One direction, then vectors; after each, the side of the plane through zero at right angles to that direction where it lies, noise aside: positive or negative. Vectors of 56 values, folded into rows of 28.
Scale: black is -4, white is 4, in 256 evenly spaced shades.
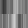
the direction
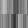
negative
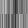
negative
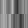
negative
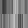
positive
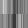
negative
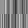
negative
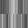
positive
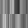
negative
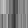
negative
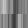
negative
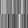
negative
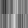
positive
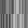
positive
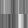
negative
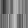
positive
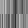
negative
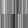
negative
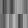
positive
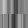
negative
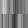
negative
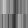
negative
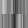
negative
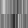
negative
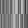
positive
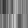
positive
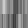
negative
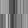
negative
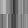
negative
